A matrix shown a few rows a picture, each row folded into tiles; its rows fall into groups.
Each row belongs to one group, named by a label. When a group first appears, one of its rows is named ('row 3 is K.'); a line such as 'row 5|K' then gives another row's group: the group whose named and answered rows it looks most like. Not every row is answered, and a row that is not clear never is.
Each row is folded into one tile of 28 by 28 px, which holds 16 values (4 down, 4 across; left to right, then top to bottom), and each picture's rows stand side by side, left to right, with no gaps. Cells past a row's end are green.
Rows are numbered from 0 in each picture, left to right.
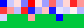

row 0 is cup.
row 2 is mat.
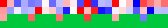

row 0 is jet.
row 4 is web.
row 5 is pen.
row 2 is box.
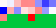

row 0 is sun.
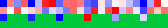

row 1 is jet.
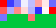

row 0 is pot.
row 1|box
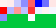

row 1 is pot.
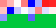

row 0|pen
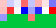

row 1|box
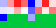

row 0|mat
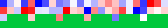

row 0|cup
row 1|pot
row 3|sun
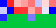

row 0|mat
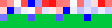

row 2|pen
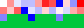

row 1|mat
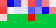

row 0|pot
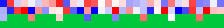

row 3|pen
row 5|box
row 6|pen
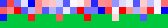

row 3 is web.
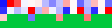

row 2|box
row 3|box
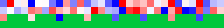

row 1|cup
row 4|mat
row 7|pot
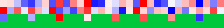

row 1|cup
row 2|web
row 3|pot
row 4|box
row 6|sun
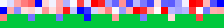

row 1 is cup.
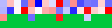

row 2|web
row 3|cup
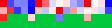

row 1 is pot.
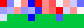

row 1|mat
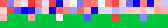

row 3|pen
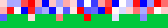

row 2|box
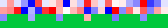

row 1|mat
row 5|pot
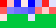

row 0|jet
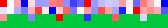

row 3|pot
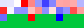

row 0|jet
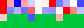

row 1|jet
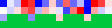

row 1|pot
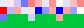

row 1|pen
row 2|sun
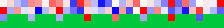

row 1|pen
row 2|jet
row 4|sun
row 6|web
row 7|jet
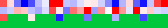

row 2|pot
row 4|cup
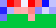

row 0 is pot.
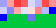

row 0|mat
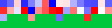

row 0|cup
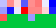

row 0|box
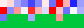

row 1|cup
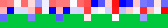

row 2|pen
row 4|pot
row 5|cup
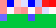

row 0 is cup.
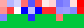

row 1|mat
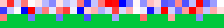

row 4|pot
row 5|box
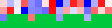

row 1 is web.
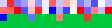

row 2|box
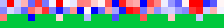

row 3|pen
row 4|mat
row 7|pot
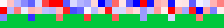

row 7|sun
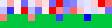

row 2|pot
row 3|mat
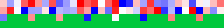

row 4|pot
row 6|box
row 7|sun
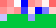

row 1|pen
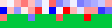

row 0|sun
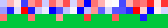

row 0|box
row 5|pen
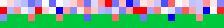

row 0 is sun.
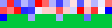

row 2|cup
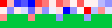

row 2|pen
